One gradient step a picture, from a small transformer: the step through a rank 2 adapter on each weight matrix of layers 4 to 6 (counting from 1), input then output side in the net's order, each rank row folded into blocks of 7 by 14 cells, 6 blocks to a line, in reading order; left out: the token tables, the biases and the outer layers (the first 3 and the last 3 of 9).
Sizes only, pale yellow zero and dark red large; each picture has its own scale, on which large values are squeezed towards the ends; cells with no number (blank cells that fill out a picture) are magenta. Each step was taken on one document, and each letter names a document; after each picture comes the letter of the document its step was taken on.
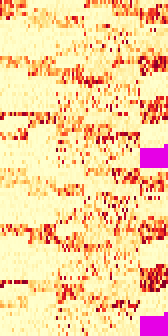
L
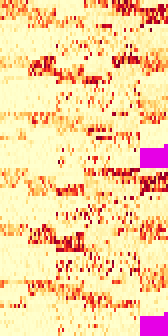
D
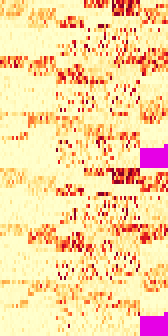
L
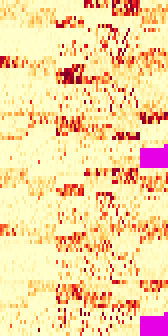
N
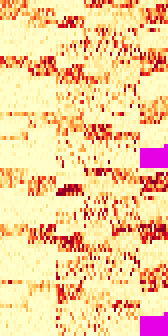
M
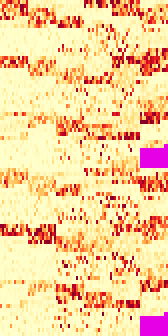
N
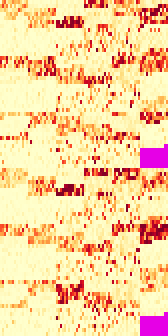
M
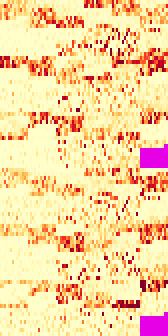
N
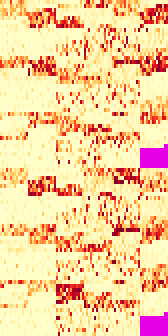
M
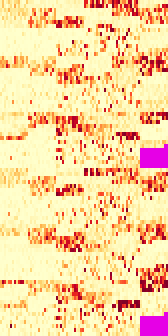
N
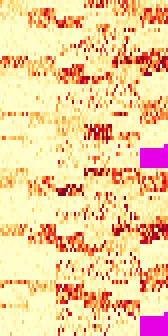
M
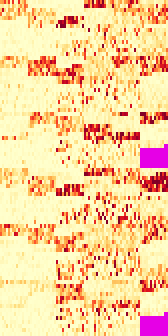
L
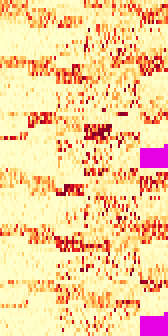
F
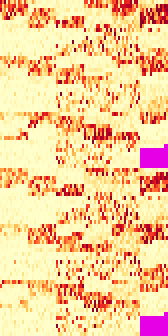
M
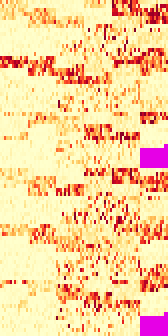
L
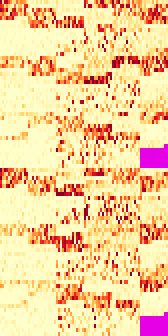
F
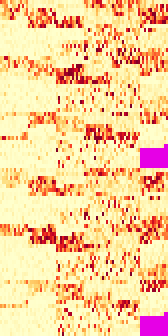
M
